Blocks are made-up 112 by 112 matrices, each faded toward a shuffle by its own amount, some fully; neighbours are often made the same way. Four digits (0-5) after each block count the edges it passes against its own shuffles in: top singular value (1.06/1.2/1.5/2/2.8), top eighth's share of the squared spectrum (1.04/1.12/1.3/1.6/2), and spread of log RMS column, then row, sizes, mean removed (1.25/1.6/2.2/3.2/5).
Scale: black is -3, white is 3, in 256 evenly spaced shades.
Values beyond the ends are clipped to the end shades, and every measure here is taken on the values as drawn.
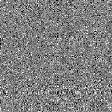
4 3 2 2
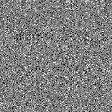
4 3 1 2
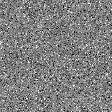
3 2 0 1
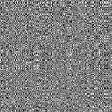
5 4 3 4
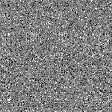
3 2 1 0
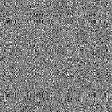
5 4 3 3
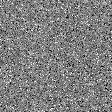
1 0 0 0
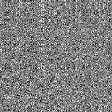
4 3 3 2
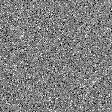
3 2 0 0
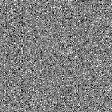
4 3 2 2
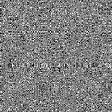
4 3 2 2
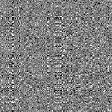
5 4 3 3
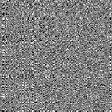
5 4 3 3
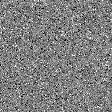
3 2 0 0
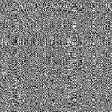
5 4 3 3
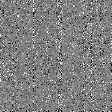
2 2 3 2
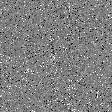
1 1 1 0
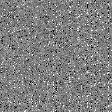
2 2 3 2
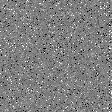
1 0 1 0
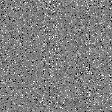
1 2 2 1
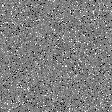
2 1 0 0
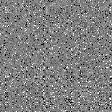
4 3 2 2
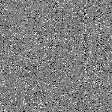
3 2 1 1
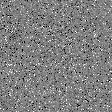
2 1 0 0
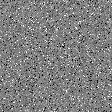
2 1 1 0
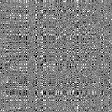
5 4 4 3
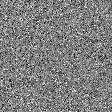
0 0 0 0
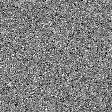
0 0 0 0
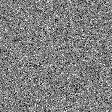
0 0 0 0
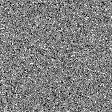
0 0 0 0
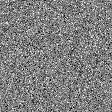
0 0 0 0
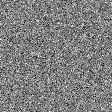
0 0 0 0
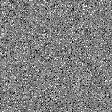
3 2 1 1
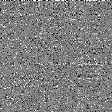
4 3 1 2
